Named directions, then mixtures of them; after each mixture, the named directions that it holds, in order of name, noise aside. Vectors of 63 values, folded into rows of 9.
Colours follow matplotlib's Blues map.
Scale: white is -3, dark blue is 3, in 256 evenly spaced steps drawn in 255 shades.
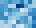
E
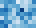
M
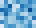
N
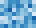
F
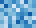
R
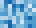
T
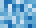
T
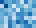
R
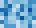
M, N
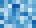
N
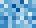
R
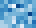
E, R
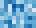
T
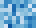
M, T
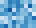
F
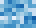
F, T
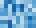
T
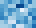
E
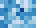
M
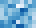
E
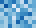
R
